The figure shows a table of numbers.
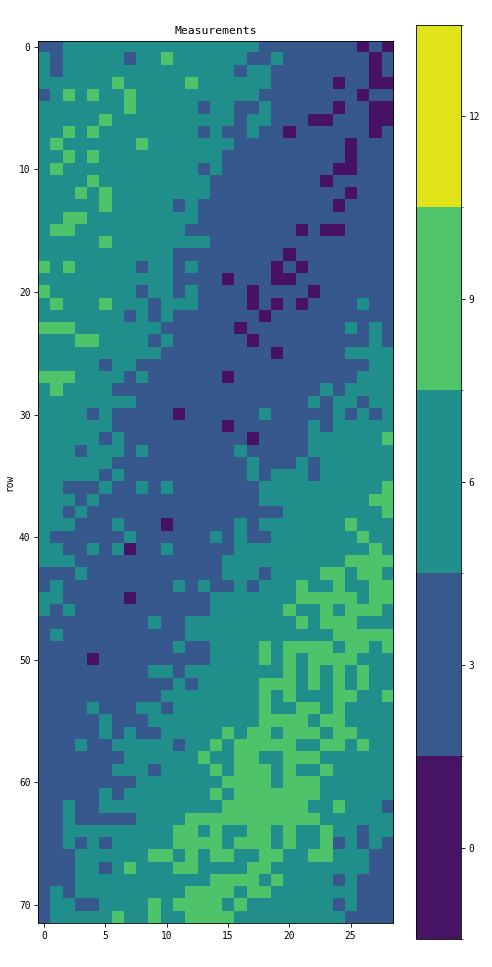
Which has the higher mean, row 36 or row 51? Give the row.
51
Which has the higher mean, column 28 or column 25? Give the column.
25
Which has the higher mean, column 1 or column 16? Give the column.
1
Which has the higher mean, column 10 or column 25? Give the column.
25
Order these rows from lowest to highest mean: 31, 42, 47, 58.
31, 42, 47, 58
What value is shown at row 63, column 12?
9
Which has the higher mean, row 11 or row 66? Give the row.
66
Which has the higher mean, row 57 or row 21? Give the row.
57
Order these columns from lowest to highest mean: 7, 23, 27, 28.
7, 27, 28, 23
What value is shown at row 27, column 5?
6
